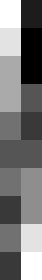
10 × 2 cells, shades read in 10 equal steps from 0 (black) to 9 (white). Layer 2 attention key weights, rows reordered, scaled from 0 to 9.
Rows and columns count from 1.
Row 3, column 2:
0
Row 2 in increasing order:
0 8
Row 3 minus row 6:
3 -3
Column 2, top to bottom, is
1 0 0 3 2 3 5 5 8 9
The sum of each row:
10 8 6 9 6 6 9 7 12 11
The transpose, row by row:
9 8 6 6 4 3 4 2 4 2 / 1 0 0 3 2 3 5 5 8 9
